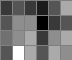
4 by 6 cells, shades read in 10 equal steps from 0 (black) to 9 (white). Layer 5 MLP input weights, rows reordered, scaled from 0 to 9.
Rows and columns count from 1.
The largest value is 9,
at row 4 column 2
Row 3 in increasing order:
2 4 5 5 6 6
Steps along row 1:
up down down up up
